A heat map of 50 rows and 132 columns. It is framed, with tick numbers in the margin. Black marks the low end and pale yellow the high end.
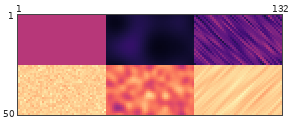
It is made of 2 by 3 panels. Panel 1,1: middling, flat. Panel 1,2: very low, smooth, faint in contrast. Panel 1,3: low, slanting down to the right. Panel 2,1: very high, fine-grained, faint in contrast. Panel 2,2: high, blotchy. Panel 2,3: very high, slanting up to the right, faint in contrast.
